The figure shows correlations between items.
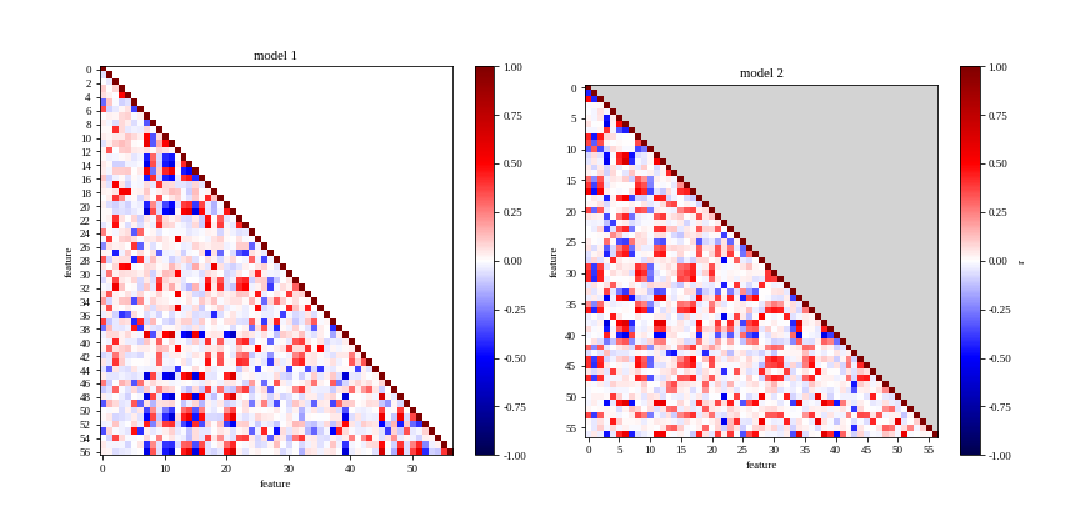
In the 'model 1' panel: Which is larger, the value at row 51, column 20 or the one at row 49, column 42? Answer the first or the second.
the first
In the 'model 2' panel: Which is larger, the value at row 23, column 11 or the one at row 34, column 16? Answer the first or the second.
the first
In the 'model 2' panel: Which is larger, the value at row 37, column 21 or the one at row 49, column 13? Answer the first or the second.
the second
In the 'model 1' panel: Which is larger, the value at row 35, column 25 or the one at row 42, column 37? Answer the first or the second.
the first
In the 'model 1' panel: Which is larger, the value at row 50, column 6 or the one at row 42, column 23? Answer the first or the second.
the second
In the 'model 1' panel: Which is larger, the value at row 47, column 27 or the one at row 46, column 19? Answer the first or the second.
the second
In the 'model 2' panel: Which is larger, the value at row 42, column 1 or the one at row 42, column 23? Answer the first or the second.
the second
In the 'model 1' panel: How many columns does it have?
57
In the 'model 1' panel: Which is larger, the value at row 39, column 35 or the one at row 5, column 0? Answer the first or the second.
the first
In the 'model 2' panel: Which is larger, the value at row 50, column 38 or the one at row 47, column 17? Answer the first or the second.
the second
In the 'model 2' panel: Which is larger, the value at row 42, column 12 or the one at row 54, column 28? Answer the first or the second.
the second
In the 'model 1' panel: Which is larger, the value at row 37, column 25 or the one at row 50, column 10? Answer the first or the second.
the first
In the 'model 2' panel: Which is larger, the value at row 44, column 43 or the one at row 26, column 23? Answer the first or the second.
the second
